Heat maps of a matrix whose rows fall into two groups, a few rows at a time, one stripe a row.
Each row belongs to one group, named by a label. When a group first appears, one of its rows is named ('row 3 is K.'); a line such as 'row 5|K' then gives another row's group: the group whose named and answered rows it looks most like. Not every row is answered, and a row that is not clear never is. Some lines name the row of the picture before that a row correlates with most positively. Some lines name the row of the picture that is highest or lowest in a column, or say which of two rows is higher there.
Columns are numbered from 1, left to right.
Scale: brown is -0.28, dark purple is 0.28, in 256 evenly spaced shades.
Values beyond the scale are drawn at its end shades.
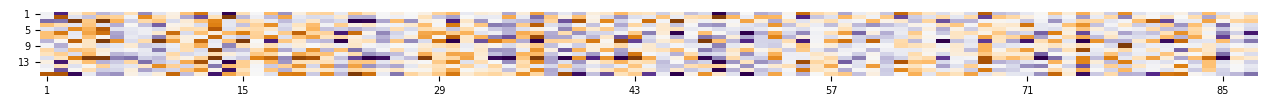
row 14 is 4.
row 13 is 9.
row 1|9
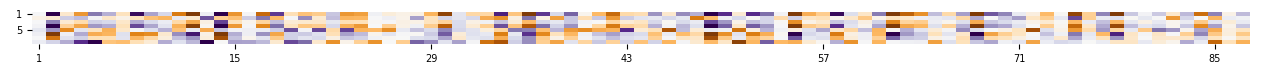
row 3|9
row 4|9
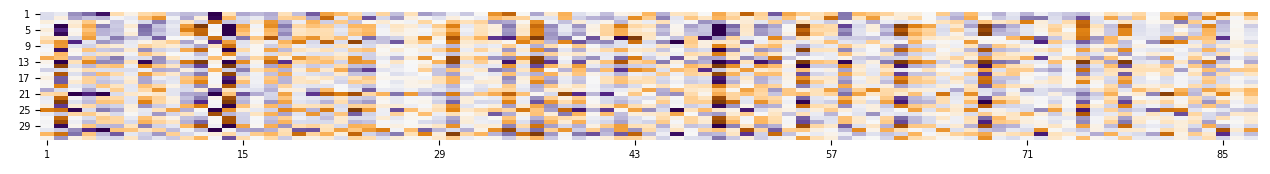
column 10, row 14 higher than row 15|No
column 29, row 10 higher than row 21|No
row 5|9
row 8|4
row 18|9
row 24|9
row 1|4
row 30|4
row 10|9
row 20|4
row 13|9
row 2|4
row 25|4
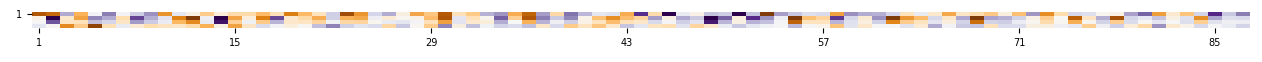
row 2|9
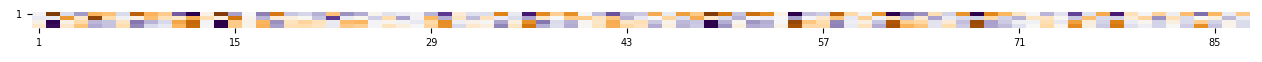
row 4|9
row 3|9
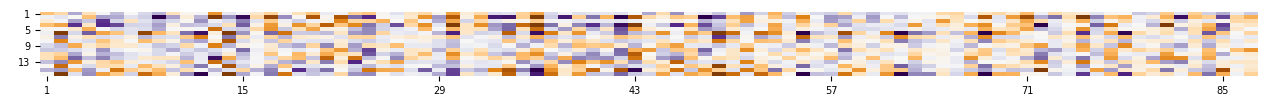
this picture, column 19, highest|15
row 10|4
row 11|4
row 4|4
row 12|4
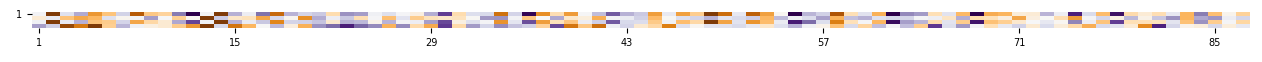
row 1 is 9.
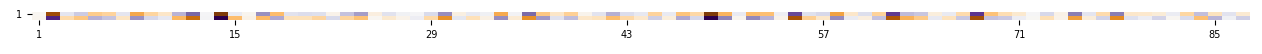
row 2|9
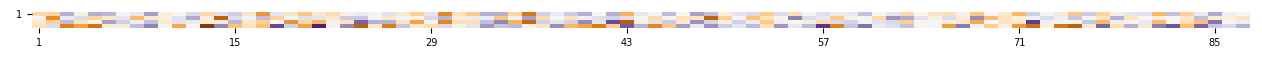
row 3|4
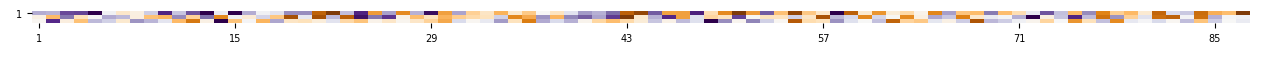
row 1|4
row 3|9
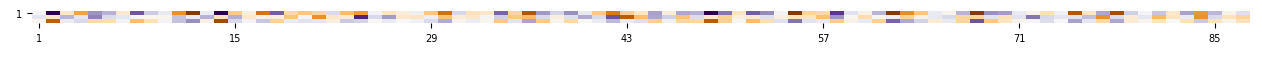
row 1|9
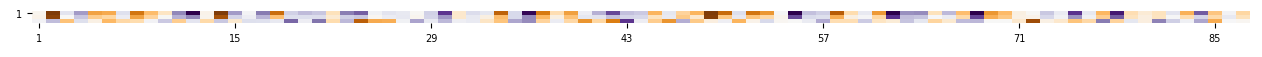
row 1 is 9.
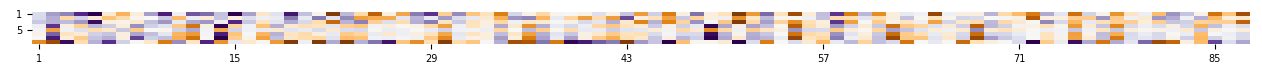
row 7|9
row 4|9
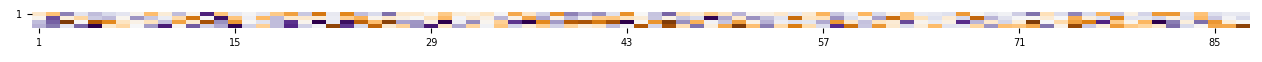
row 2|9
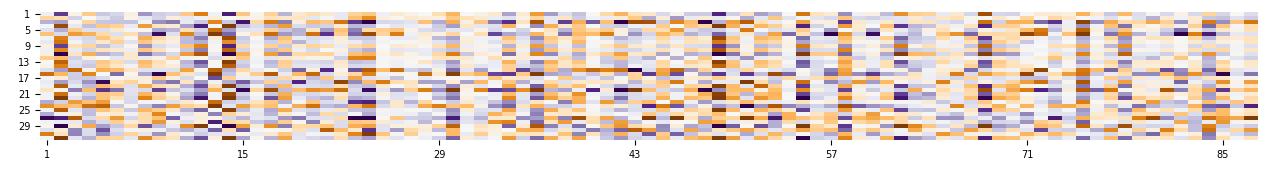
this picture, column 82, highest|6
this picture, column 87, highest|24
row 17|4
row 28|4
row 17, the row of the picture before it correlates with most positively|1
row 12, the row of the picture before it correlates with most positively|1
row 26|4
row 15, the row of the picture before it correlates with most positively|3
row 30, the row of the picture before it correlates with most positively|1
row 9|9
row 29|9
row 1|9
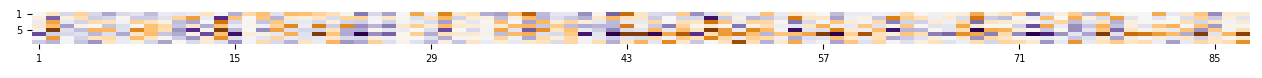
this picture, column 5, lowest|5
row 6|4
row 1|4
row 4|4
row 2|9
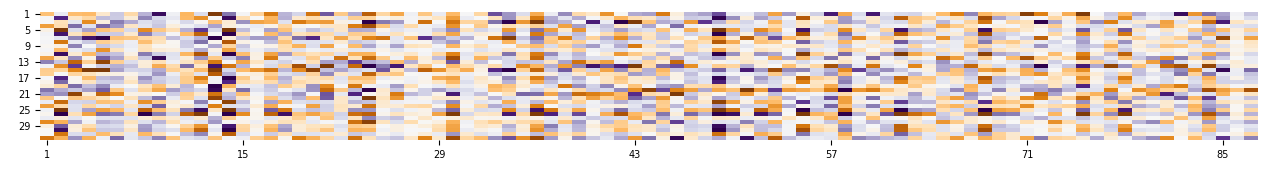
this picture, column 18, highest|26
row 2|9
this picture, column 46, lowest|21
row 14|4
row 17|9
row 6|9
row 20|4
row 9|4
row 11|9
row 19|4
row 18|9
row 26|9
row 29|9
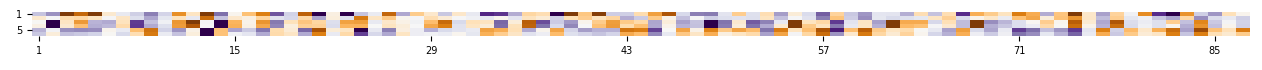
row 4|9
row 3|9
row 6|4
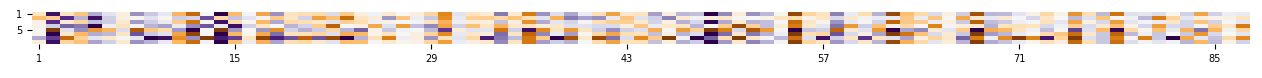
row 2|4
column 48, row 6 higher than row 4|No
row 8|9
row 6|9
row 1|9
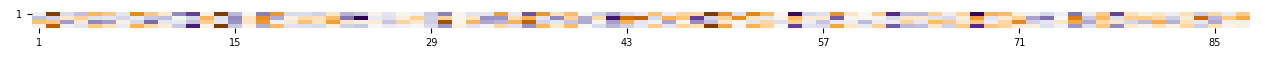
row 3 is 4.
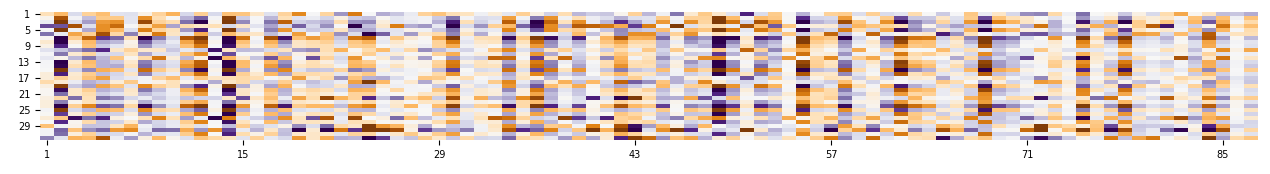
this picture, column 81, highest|4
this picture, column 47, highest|30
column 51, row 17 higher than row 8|Yes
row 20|9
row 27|4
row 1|4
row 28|9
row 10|4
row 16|9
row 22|4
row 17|4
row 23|9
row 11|9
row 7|9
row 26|9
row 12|4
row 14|9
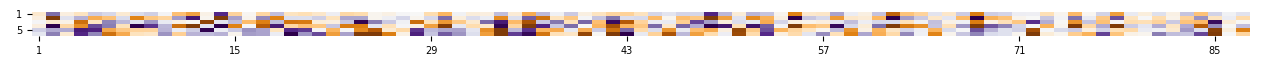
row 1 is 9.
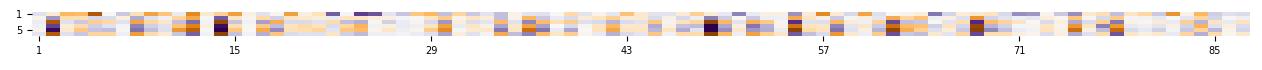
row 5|9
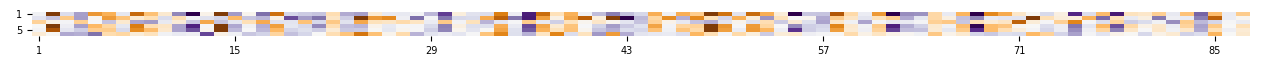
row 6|4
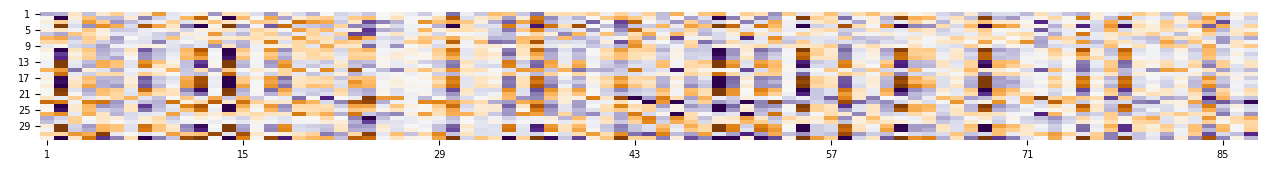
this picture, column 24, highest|27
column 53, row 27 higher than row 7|Yes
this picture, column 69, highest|32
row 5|4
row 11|9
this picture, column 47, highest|32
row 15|4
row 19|9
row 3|4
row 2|9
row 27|4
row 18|9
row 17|9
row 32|9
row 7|4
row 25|9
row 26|4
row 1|4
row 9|4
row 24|9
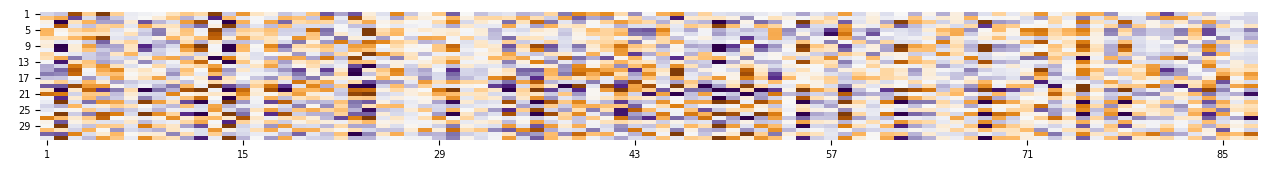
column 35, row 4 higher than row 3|Yes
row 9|9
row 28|9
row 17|4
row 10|9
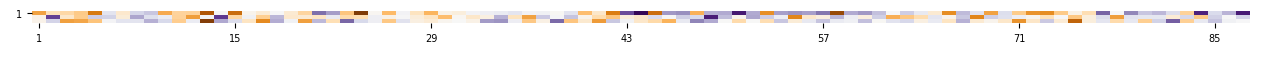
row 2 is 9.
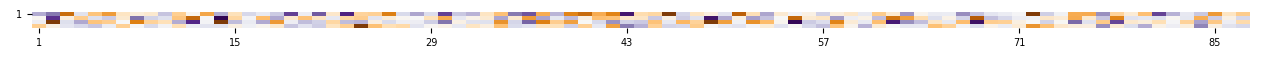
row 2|9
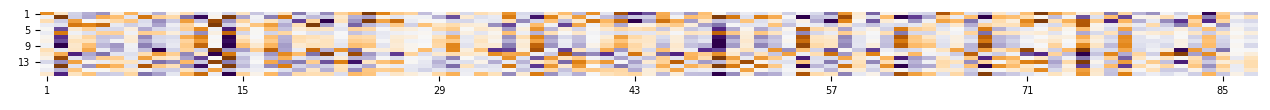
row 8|9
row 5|9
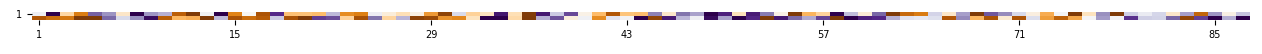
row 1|9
